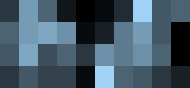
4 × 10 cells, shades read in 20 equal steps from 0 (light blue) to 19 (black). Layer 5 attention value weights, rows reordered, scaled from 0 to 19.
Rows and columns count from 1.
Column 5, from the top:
19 18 14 18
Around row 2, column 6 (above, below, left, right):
18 6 18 8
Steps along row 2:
down down up up down down down up up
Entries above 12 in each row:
5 3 2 6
